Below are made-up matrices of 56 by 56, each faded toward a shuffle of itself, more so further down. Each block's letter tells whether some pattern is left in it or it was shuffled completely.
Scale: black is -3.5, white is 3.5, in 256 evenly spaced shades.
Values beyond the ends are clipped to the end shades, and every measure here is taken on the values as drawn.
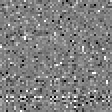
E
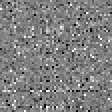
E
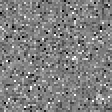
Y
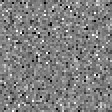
Y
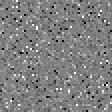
Y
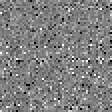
E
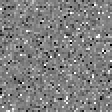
Y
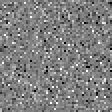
Y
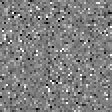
Y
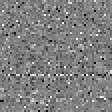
E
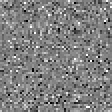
E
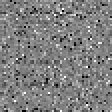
E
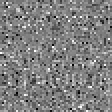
E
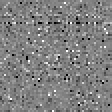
E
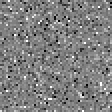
Y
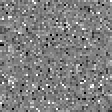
Y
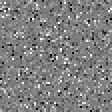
Y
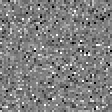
Y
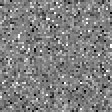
Y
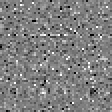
E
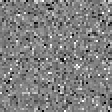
E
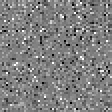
E
